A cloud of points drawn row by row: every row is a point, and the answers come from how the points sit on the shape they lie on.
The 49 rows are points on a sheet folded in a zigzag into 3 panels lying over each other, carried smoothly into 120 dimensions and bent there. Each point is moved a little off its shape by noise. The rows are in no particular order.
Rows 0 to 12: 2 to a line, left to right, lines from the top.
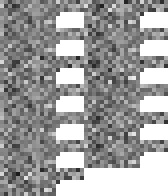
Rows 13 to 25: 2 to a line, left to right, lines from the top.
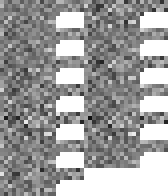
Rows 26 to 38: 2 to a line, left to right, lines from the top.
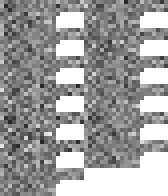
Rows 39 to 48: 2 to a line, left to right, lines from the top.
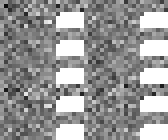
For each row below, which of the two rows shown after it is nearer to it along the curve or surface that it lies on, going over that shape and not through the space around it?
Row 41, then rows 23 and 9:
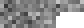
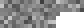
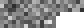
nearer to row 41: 23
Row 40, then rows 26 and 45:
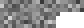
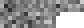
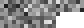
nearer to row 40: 45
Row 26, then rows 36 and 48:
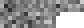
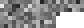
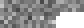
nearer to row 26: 36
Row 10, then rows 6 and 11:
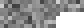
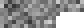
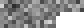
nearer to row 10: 6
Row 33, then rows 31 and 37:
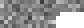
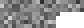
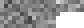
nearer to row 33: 31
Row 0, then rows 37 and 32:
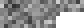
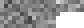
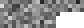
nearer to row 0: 37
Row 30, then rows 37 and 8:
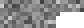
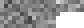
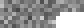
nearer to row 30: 8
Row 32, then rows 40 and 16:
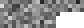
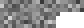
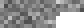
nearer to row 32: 40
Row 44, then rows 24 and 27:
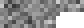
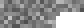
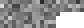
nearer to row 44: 27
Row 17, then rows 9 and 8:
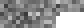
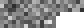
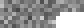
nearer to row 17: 8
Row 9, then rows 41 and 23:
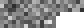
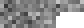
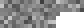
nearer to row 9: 23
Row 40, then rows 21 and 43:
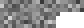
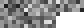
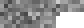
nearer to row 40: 21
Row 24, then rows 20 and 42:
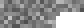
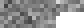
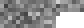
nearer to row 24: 42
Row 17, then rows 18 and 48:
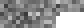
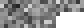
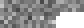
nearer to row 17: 48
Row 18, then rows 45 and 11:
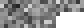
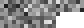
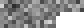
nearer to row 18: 45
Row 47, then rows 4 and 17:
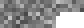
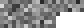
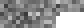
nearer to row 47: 17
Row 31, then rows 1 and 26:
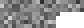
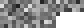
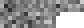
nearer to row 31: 1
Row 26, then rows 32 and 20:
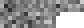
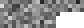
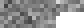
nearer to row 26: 20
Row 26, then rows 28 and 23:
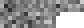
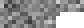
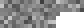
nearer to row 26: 28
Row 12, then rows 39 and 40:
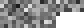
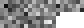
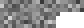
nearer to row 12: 39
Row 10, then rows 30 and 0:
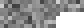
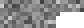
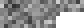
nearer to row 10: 0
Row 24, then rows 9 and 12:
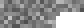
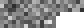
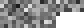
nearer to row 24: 9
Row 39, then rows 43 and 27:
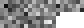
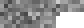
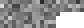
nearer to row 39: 27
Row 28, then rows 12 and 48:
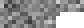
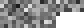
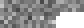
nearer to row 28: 12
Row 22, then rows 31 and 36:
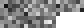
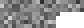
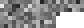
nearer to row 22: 36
